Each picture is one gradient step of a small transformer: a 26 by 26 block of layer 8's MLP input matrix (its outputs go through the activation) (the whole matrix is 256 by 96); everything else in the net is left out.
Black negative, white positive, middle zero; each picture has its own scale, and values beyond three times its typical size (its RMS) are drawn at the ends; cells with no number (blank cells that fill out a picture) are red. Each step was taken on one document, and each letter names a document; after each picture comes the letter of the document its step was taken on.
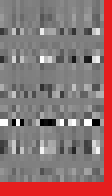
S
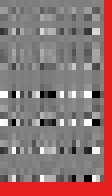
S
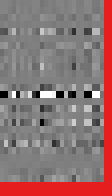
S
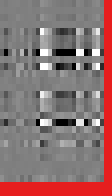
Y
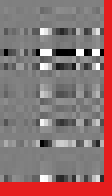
Y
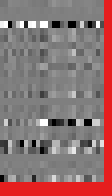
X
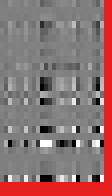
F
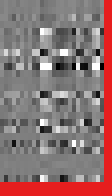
Y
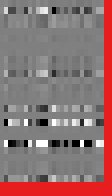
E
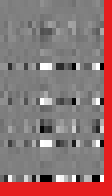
F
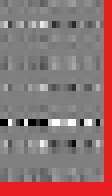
X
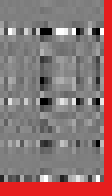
F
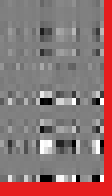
F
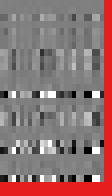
S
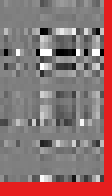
Y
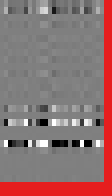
E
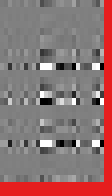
F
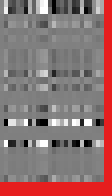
E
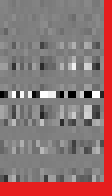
S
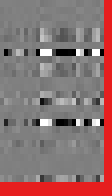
Y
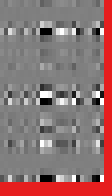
F
